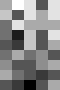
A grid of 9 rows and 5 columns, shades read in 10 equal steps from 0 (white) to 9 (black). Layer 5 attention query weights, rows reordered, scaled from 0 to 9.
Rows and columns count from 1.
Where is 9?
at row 9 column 3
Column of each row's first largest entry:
4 2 1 2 2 5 2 4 3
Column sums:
39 43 35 45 27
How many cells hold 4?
3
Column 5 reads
1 1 3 1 3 6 3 6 3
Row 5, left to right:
6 7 2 6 3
